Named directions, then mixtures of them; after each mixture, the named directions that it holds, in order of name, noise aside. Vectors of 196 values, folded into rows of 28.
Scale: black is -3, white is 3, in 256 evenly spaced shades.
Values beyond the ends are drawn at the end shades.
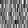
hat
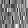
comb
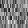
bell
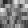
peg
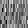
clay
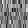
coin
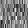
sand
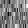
coin, comb, peg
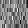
comb, sand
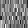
comb, sand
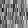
bell, clay, comb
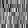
bell, coin, comb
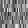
coin, comb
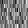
bell, comb, hat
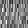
clay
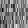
clay, comb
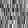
bell, coin, sand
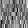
coin, comb, sand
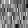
comb, peg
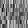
bell, clay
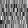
clay, comb, sand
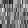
clay, hat, peg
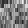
bell, hat, peg
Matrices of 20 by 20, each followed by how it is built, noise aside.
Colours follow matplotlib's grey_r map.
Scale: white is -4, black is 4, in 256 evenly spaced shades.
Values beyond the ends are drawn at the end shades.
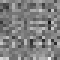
low rank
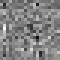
low rank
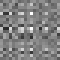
low rank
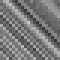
Toeplitz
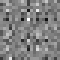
low rank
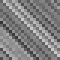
Toeplitz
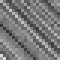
Toeplitz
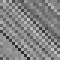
Toeplitz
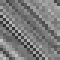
Toeplitz
